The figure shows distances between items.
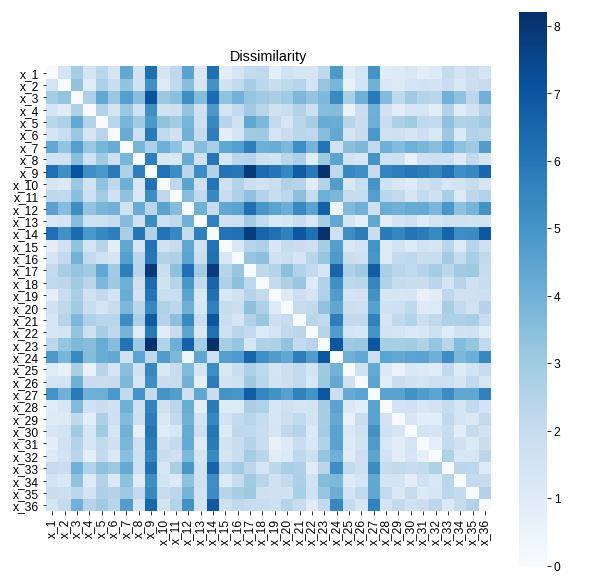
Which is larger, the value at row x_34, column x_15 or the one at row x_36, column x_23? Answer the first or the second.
the second
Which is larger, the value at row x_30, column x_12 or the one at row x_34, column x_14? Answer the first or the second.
the second
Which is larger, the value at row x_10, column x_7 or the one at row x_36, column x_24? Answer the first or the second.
the second
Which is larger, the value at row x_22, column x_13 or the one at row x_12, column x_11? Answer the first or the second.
the second
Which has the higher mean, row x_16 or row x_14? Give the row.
x_14
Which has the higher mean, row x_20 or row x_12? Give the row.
x_12
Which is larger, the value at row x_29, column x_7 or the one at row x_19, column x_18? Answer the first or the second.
the first
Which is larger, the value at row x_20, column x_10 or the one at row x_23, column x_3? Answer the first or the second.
the second
